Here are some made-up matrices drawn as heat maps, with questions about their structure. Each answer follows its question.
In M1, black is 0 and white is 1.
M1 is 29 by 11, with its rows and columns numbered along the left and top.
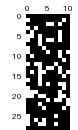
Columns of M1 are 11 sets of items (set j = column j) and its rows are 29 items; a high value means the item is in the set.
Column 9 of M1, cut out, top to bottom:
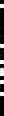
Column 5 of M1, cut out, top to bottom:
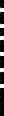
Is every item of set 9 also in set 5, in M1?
no
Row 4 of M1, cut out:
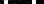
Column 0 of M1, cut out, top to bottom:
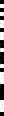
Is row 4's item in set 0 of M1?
no
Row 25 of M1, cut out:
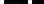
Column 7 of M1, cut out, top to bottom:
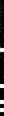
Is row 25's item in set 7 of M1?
yes
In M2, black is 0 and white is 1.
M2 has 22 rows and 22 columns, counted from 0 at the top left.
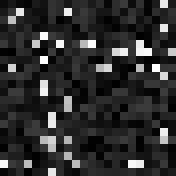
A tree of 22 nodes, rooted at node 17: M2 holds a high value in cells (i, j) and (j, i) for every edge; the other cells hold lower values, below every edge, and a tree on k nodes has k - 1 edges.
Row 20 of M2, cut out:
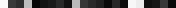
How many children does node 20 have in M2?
4
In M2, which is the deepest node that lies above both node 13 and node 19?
8
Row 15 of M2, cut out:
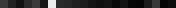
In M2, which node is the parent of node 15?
6
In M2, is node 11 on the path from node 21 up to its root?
no
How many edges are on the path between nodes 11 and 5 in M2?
1
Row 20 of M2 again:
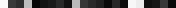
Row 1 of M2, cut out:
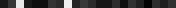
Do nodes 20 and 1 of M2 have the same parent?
no
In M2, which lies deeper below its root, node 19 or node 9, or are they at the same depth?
the same depth
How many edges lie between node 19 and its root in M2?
2
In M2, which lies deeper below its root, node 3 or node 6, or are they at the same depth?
node 3
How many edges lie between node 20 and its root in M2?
1
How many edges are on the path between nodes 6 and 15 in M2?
1
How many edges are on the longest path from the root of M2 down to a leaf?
3
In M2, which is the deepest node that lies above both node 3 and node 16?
20
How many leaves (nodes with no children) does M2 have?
16
